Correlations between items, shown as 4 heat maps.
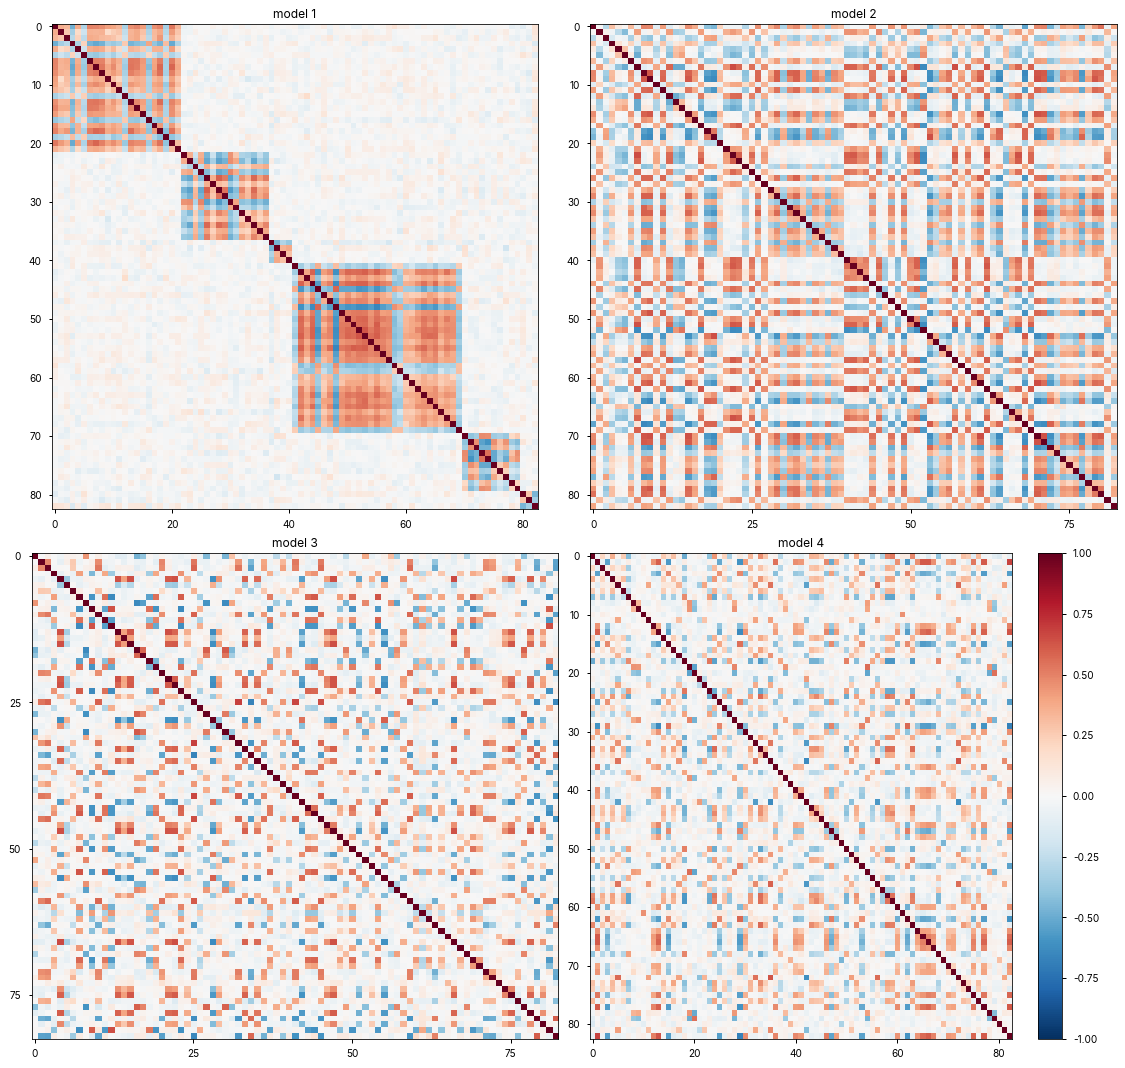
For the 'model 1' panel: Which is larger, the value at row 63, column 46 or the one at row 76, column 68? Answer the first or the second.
the first
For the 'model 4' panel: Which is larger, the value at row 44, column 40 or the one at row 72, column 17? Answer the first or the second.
the second
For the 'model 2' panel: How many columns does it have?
83
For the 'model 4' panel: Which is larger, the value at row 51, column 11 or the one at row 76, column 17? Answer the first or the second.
the first
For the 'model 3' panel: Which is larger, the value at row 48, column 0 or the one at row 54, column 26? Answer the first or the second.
the first
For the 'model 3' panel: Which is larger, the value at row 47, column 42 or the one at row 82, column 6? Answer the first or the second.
the second
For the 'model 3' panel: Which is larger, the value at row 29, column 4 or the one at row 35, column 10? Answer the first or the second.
the first
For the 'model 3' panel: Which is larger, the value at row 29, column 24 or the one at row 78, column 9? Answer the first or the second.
the first
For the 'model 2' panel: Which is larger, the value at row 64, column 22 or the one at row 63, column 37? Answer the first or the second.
the second
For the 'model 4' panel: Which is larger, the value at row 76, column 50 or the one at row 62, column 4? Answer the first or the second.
the second
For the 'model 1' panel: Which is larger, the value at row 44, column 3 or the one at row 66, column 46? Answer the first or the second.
the second
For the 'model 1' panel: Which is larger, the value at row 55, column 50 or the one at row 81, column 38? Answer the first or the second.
the first
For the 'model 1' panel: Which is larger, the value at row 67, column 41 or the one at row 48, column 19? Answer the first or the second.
the second
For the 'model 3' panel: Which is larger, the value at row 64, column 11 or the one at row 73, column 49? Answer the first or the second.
the first
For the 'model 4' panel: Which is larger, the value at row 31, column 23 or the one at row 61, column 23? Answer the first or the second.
the second
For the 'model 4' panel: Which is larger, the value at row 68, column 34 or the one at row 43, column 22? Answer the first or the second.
the second
